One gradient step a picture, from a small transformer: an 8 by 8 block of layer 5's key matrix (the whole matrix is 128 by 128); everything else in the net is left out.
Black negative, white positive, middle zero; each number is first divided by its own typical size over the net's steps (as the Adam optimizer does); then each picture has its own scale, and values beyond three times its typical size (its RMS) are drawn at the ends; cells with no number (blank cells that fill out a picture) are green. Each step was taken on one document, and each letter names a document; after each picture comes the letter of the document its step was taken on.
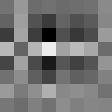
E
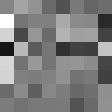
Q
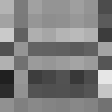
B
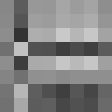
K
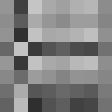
K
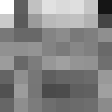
B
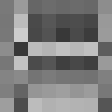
E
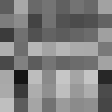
E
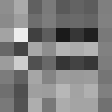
E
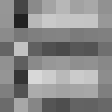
Q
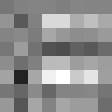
E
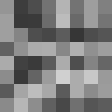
Q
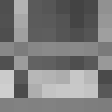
B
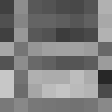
B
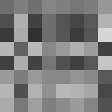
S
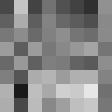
Q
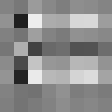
S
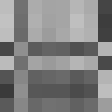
B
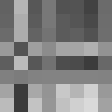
Q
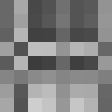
S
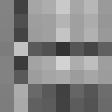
K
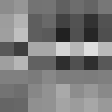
E
